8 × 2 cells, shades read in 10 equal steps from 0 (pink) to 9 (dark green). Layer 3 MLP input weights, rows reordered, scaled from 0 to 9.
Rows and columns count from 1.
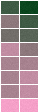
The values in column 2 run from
0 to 9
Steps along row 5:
same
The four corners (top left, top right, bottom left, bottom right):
7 9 0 0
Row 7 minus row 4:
1 -2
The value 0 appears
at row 8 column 1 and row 8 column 2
